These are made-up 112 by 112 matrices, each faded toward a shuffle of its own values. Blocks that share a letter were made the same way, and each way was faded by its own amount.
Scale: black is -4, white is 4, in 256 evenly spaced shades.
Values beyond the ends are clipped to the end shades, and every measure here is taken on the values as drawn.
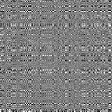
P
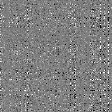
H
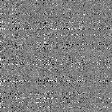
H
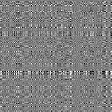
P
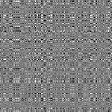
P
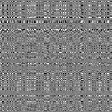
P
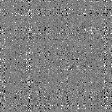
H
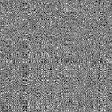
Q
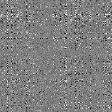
H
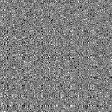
Q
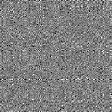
Q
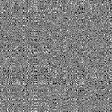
Q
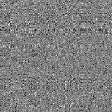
Q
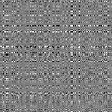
P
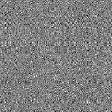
Q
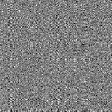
Q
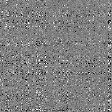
H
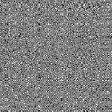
Q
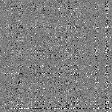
H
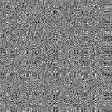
Q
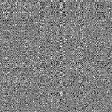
Q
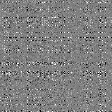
H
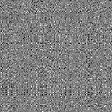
Q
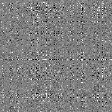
H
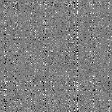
H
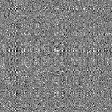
Q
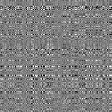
P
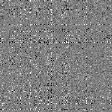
H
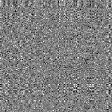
Q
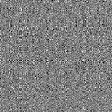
Q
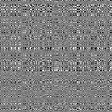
P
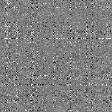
H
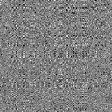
Q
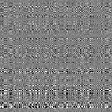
P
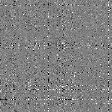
H
